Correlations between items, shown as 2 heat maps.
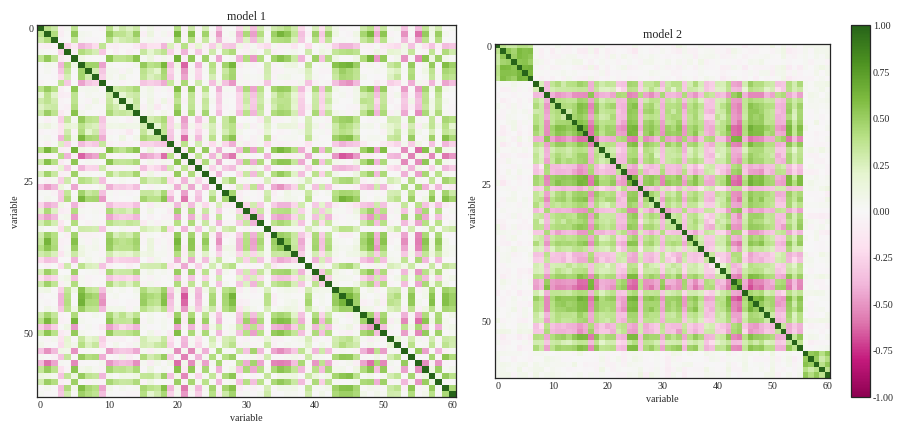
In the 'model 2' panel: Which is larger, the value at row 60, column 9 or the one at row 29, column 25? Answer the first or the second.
the second
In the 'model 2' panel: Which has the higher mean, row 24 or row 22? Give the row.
24
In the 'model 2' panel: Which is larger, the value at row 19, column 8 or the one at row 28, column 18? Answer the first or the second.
the second
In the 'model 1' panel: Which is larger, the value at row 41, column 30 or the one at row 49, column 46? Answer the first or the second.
the second
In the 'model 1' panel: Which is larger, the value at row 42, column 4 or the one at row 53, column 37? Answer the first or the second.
the first
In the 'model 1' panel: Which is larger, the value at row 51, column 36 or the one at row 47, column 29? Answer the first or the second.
the first
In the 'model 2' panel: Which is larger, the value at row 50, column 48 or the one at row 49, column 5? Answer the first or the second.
the first
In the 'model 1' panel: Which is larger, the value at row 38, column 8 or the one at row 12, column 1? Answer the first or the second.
the second
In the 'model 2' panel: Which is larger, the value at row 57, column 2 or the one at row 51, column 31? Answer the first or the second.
the first
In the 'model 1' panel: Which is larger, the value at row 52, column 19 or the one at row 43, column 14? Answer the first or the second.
the second
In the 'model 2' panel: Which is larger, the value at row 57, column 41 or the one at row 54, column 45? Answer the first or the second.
the second
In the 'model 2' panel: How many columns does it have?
61
